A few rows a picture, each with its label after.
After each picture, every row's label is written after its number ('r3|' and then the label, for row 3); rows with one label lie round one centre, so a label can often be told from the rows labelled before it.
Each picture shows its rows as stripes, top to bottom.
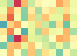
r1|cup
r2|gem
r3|gem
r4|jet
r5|gem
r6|cup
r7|jet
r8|gem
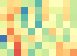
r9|gem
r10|gem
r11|gem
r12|gem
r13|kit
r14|jet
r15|cup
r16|cup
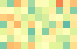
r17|cup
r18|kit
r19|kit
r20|jet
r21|kit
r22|kit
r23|jet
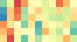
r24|cup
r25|jet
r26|jet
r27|gem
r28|gem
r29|gem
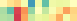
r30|kit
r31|cup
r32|cup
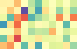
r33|kit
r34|gem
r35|cup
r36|jet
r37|kit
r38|jet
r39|gem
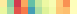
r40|cup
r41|cup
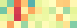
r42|cup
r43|jet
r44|cup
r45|gem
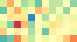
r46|gem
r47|jet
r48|kit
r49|cup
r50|kit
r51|cup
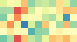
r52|kit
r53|cup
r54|jet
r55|gem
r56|kit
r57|cup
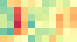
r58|jet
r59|cup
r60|cup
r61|cup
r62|cup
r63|kit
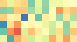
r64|kit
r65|cup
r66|gem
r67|jet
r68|jet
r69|cup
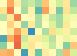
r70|gem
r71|gem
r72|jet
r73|gem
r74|kit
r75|jet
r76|jet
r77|gem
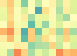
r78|gem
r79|gem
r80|kit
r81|kit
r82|gem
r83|gem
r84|kit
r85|cup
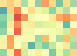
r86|gem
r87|jet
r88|cup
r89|jet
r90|jet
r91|gem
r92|kit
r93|jet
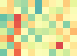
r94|gem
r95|gem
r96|cup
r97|jet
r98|cup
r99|gem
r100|cup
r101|jet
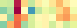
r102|cup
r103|cup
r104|cup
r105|jet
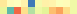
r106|kit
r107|cup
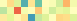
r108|gem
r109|jet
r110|kit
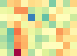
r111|jet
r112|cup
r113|kit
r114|jet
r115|cup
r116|cup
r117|cup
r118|cup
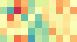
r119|cup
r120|cup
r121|gem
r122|kit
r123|kit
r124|cup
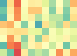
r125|jet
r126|jet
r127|jet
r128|gem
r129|kit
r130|gem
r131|jet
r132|cup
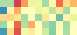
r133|cup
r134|jet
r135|gem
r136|jet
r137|jet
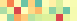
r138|gem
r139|jet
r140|cup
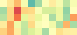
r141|kit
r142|jet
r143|jet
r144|gem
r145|kit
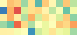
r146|gem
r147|jet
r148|gem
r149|cup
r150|kit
